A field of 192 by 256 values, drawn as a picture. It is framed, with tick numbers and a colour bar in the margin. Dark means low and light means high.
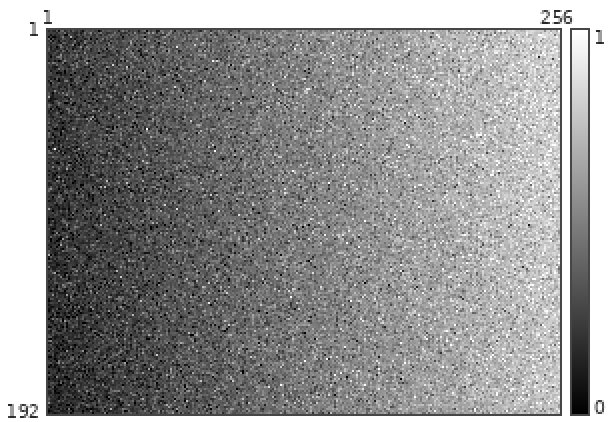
No regular stripes run through it. The texture is fine-grained noise. Values rise toward the right. On average the colour sits 50% of the way up the scale.
